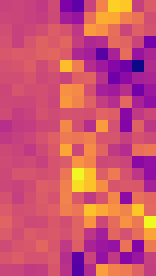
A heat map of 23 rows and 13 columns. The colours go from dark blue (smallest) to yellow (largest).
Seam: vertical, 40% of the way across, the left part calmer. Ninth with the highest average: centre. Slope: none.
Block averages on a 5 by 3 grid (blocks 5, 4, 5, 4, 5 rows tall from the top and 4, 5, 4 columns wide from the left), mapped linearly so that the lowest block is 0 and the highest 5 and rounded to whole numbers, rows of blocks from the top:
3 2 3
3 3 0
2 4 2
3 5 3
3 2 3
